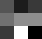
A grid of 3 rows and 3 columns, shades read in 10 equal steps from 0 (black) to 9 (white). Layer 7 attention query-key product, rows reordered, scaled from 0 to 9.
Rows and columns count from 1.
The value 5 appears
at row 2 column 2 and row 2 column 3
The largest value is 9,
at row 3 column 2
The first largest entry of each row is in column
1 2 2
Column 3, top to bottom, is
2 5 0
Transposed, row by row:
3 4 2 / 1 5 9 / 2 5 0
